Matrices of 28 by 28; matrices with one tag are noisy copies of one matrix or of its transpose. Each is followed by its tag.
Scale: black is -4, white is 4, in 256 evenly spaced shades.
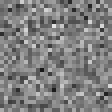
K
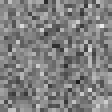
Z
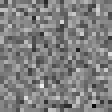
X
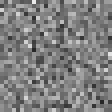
X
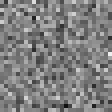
X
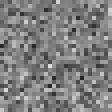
Z
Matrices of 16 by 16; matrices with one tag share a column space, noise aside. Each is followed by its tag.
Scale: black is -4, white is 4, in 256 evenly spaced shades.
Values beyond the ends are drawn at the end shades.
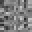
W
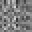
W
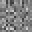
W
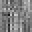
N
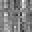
N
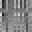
N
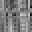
N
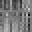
N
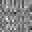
W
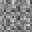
W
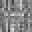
N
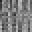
N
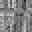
N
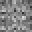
W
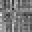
N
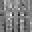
N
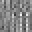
N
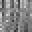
N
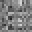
W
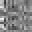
W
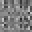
W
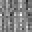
N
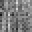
N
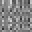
W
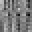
N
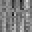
N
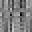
N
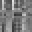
N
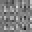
W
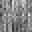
N
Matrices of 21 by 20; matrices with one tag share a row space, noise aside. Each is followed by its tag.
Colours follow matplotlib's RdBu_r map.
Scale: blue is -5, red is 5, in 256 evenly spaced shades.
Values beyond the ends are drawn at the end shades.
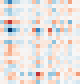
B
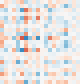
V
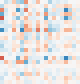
V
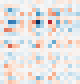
B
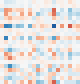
B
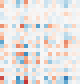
V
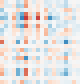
V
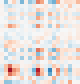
B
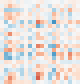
B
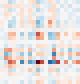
B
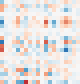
V
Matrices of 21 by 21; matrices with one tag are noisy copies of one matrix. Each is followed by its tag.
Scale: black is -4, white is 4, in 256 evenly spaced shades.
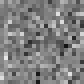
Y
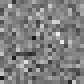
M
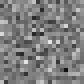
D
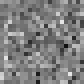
Y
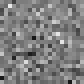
M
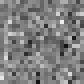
Y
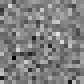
M
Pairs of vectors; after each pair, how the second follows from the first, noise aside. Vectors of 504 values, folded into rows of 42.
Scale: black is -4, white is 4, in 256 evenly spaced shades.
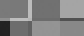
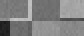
copied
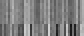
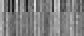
reversed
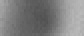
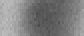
reversed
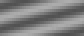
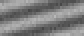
negated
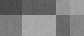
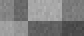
reversed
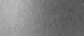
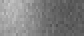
copied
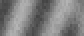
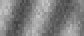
negated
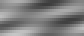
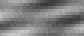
copied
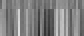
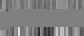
partly zeroed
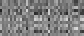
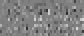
partly zeroed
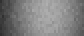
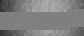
partly zeroed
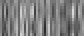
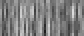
copied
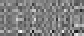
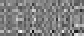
copied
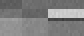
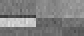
reversed
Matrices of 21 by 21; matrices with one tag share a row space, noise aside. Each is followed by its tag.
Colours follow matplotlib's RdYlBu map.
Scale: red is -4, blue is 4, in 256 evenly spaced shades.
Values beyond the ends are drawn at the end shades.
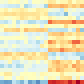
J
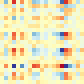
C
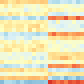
J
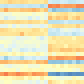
J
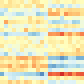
J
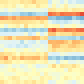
J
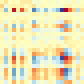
C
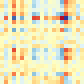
C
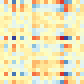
C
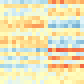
J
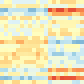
J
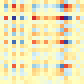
C
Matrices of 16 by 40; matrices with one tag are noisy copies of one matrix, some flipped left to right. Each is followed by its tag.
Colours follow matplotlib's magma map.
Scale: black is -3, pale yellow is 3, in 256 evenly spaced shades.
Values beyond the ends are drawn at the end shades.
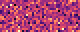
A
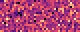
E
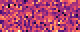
A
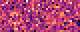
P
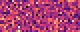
A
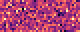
E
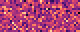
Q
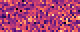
A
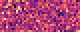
E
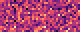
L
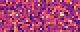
P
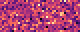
P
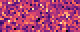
P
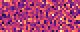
A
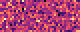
E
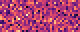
A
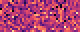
L
